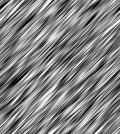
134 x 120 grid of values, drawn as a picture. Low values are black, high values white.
The grain runs diagonally up to the right. No single row or column stands out from its neighbours. On average the colour sits 50% of the way up the scale. The halves do not mirror each other. The values follow a bell shape. No overall slope runs across the table.
